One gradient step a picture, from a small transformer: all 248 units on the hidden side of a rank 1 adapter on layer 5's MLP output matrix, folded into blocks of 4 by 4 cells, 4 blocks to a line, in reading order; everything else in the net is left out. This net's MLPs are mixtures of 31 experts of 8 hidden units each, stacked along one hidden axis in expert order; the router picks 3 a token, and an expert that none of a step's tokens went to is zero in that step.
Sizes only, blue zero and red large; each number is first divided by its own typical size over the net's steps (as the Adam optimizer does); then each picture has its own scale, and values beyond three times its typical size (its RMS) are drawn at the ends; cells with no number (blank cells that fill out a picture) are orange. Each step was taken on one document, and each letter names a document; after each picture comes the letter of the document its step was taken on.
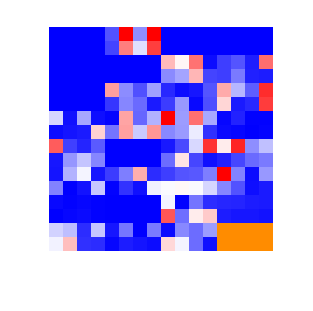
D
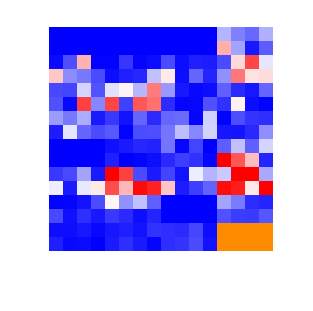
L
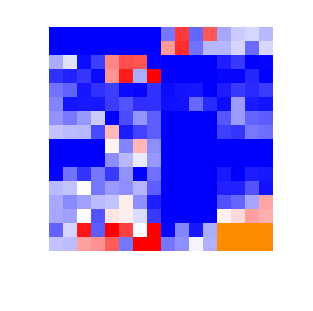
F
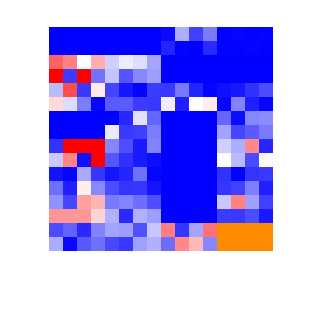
F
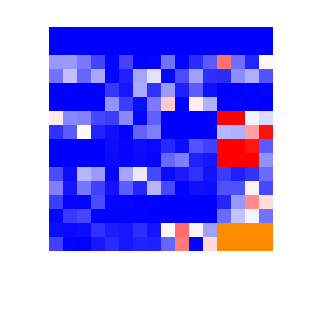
L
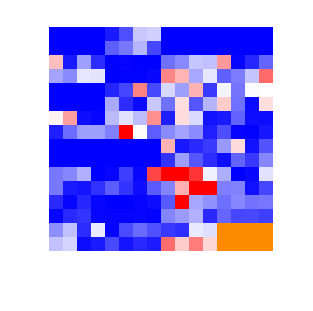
D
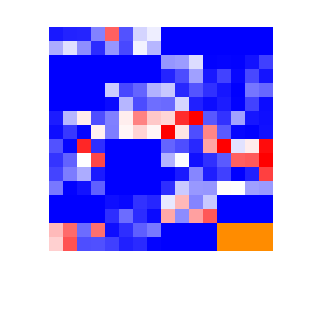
D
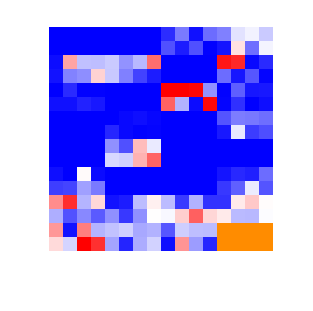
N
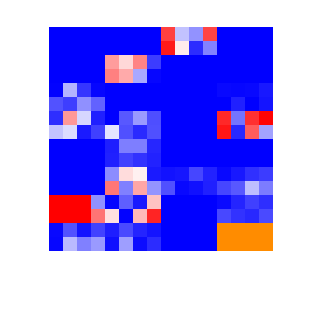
F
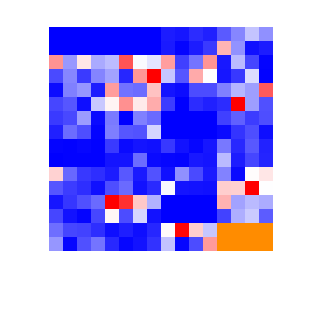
L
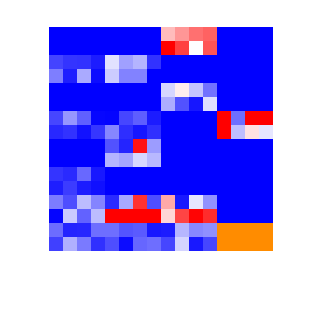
N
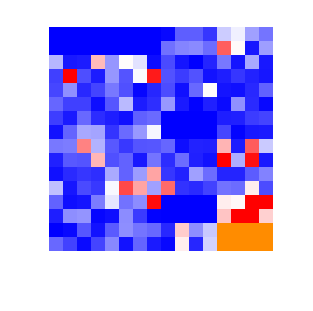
L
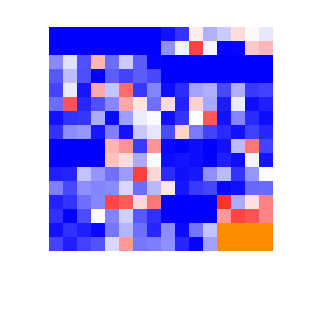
F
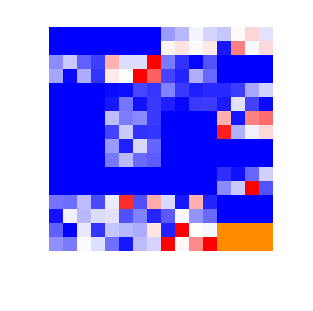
N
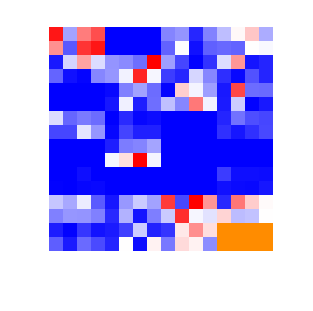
N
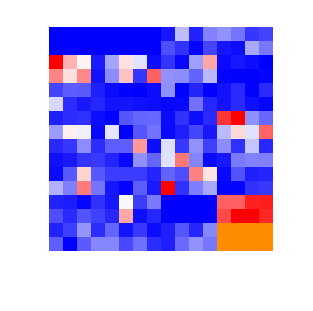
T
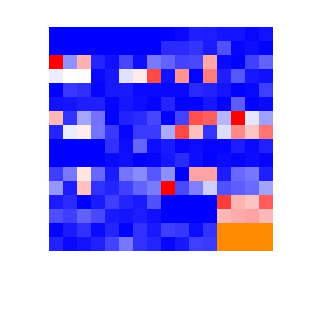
T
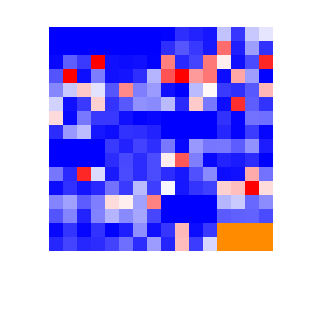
L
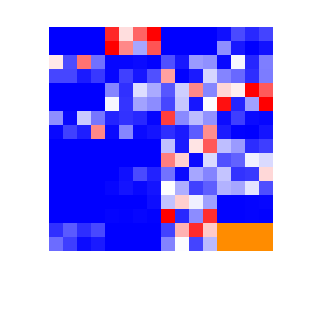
D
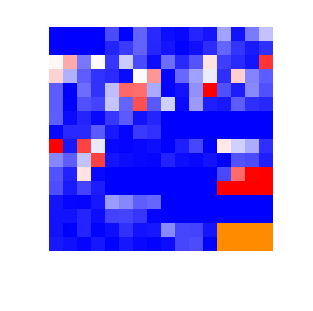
T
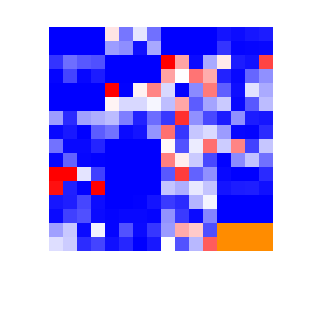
D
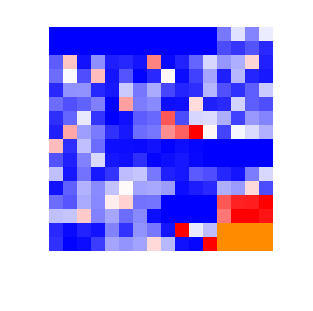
T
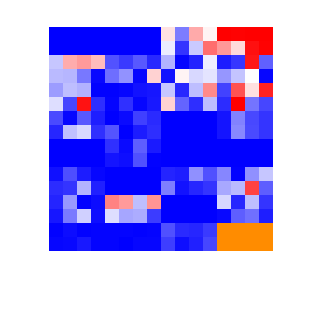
T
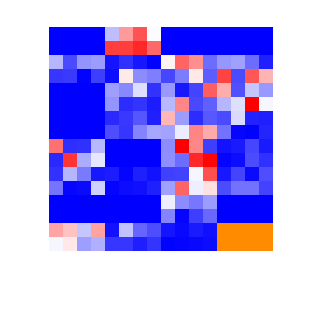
D
